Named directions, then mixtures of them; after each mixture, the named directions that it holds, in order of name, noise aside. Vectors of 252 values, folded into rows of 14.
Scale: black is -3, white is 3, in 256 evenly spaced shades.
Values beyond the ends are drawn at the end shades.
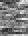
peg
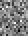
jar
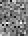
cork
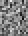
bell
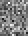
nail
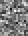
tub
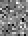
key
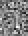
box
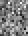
bell, nail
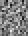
bell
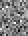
jar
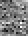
cork, key, peg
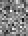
key, tub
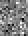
key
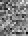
nail, peg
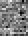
bell, jar, peg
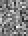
bell, box, key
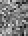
cork, key, peg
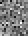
cork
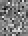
bell, jar, nail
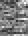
peg
